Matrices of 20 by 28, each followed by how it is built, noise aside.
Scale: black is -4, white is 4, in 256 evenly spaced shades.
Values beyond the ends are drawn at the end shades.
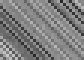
Toeplitz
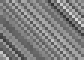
Toeplitz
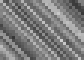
Toeplitz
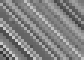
Toeplitz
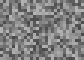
noise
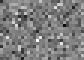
noise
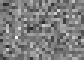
noise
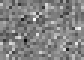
noise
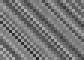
Toeplitz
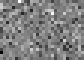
noise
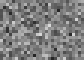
noise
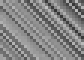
Toeplitz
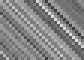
Toeplitz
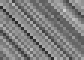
Toeplitz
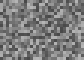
noise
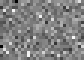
noise
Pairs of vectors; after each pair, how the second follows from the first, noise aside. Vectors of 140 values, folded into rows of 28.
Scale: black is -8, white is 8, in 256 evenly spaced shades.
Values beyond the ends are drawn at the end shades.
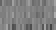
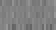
shrunk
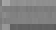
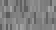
shuffled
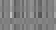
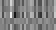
scaled up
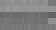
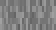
shuffled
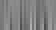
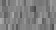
shuffled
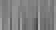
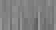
shrunk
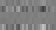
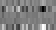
scaled up
